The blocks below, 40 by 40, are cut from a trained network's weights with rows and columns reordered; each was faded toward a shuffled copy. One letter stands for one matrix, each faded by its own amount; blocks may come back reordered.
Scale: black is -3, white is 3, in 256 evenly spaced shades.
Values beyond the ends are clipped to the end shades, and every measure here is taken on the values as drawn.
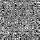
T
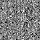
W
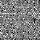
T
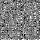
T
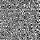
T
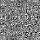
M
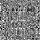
M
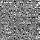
T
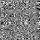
M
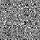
M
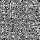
T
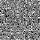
T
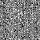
W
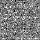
T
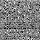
T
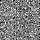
W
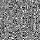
M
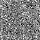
W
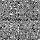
T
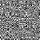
M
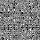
T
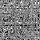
T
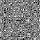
M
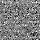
T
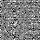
T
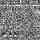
T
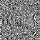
M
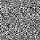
M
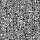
W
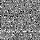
T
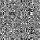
M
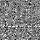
T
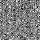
W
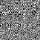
M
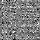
T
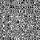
M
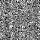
W
